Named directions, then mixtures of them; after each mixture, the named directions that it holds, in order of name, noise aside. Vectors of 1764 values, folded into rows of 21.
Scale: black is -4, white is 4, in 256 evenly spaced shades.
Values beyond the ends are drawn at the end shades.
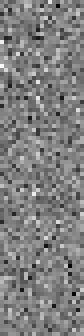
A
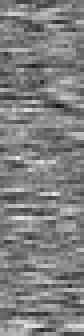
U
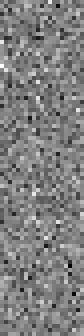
A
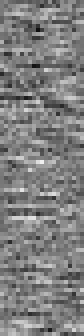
A, U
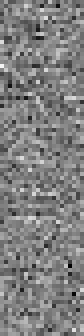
A, U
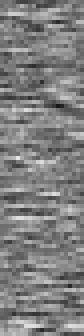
U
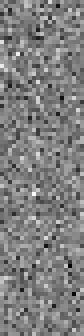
A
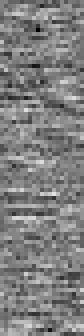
A, U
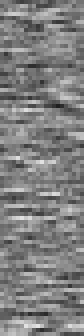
U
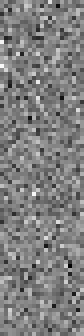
A
